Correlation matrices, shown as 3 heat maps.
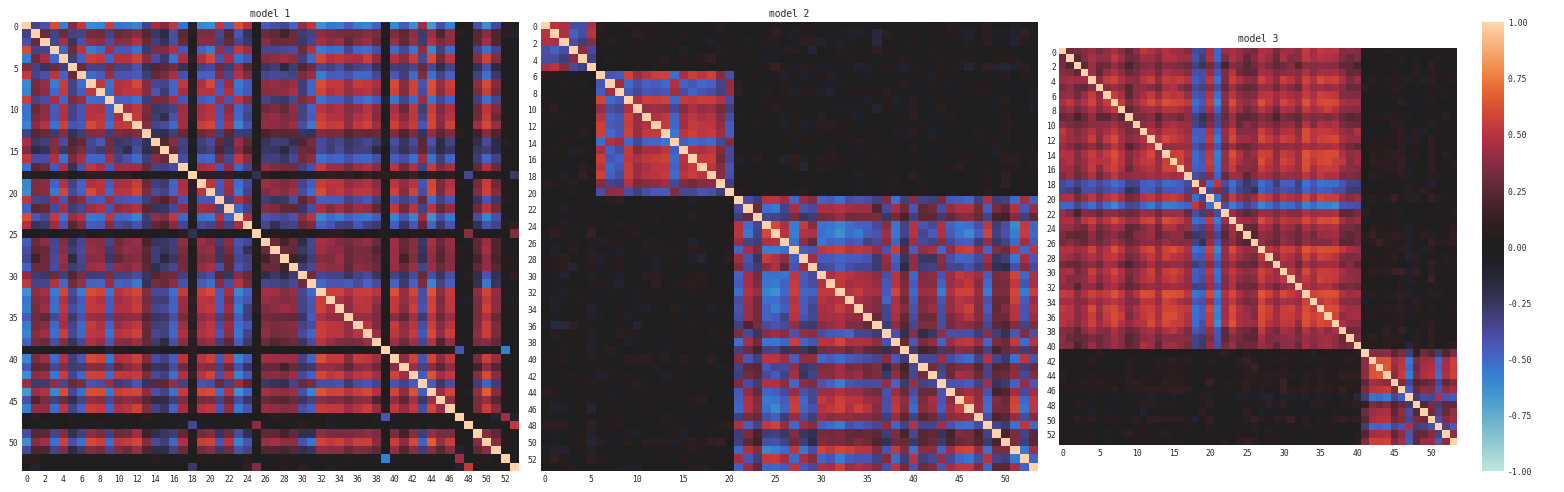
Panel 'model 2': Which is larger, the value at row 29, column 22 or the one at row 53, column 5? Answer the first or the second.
the second
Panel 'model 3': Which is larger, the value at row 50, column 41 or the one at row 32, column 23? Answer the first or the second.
the second
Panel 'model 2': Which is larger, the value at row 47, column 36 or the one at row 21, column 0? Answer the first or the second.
the first
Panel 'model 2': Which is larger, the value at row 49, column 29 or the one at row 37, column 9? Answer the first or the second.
the second
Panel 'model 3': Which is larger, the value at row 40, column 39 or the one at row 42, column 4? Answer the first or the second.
the first
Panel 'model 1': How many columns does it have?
54
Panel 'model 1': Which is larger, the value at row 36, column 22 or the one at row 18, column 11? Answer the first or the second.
the first
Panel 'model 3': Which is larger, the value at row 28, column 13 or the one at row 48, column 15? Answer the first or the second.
the first
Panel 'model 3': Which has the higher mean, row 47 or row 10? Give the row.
10
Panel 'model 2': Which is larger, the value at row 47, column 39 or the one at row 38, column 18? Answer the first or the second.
the first
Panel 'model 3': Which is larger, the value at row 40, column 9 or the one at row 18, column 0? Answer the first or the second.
the first
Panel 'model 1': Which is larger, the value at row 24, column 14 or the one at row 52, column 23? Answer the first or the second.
the first
